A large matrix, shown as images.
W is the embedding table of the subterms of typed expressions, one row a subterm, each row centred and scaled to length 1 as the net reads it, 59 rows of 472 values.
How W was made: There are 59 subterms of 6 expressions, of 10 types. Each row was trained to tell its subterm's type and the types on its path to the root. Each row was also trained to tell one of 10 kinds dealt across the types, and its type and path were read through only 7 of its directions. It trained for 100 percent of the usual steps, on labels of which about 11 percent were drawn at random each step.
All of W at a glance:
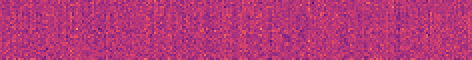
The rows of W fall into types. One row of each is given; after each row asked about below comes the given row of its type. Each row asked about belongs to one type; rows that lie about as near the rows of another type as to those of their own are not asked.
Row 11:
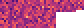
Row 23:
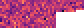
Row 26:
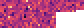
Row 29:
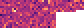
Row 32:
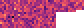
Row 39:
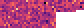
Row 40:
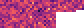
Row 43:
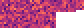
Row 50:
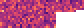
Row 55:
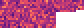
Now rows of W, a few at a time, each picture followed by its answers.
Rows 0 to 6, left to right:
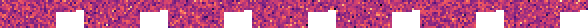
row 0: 23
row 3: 11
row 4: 55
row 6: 29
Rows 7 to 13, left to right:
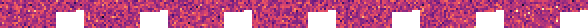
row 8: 50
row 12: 23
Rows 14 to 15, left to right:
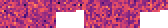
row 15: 39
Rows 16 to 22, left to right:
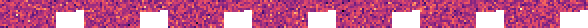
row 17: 55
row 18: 40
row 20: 26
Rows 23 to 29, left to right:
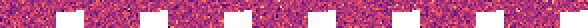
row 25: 40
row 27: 55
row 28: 39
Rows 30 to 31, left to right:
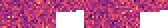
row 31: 32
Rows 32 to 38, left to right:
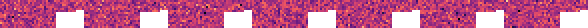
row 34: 40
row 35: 39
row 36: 40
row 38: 23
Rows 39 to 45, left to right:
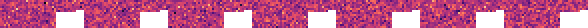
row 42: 55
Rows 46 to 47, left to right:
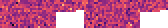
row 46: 32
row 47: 39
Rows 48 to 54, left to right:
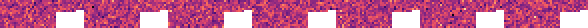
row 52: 55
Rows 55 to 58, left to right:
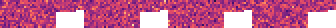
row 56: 50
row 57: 40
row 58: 39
